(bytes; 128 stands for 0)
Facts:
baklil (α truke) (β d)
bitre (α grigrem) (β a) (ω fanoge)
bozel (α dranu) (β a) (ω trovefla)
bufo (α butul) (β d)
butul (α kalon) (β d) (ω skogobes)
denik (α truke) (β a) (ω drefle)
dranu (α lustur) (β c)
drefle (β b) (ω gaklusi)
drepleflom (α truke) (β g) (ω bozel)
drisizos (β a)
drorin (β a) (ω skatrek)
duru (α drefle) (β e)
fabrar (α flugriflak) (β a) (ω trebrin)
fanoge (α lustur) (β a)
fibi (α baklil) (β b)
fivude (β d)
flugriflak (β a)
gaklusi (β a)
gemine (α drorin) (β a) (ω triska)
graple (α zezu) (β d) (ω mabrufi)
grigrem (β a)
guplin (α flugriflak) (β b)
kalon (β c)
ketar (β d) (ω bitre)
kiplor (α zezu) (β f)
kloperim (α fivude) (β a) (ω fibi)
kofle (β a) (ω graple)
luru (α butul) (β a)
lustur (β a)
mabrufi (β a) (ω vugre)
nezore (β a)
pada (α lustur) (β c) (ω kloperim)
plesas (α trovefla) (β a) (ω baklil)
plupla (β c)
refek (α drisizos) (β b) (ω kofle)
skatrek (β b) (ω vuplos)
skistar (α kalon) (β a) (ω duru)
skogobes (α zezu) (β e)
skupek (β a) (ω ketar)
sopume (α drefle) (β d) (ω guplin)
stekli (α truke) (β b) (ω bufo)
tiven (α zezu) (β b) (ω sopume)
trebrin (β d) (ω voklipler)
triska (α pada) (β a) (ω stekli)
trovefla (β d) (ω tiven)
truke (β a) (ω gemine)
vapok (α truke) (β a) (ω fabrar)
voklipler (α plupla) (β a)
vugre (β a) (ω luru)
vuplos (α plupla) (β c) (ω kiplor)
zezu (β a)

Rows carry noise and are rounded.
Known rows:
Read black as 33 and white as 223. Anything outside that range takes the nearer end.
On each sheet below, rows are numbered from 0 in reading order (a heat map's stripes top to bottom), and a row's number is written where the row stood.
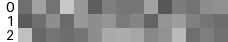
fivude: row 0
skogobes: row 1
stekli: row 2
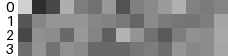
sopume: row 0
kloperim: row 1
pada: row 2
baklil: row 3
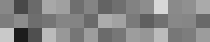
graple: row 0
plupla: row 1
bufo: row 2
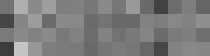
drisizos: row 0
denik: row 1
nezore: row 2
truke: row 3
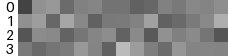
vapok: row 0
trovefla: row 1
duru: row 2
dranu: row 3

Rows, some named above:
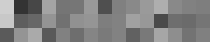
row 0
sopume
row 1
vugre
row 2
drepleflom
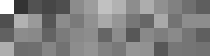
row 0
guplin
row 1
refek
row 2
duru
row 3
mabrufi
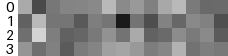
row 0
kiplor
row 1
gemine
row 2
drefle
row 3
fibi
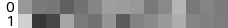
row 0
fibi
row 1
sopume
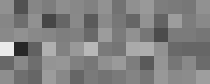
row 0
triska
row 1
fabrar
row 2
lustur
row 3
luru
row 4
kalon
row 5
trebrin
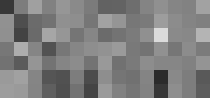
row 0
skistar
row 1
vuplos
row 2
graple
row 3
skatrek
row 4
bozel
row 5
flugriflak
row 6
flugriflak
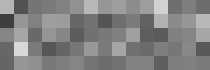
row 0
tiven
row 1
butul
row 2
trovefla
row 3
drefle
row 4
kofle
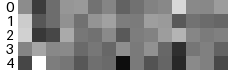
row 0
graple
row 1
vugre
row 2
sopume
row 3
grigrem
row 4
drorin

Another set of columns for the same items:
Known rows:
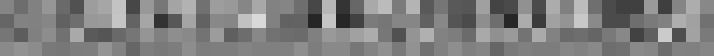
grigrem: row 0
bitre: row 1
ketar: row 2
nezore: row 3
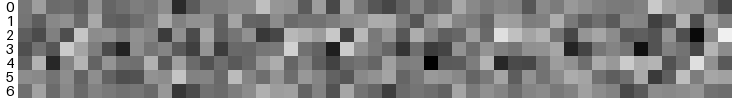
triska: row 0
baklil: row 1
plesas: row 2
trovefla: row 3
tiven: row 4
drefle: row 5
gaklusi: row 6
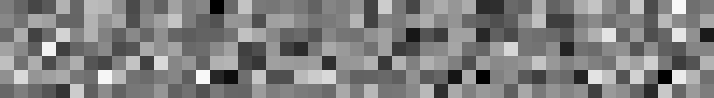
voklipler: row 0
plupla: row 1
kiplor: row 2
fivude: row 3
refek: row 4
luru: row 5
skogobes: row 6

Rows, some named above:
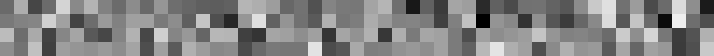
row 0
kiplor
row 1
sopume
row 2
refek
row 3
skistar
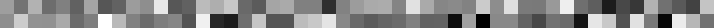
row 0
drorin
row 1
luru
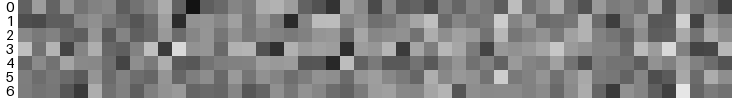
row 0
graple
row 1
fabrar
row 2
kofle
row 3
refek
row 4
trebrin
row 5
kofle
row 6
duru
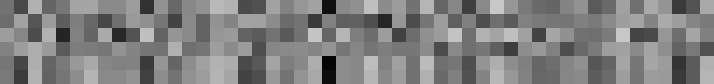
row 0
drepleflom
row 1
fibi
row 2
kloperim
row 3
dranu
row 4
drepleflom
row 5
drepleflom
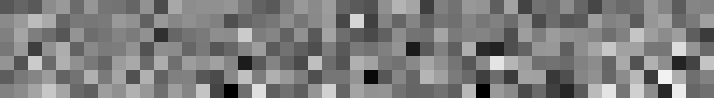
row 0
flugriflak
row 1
kalon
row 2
triska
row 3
stekli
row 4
butul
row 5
vuplos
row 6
bufo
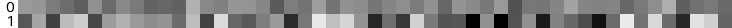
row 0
lustur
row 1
guplin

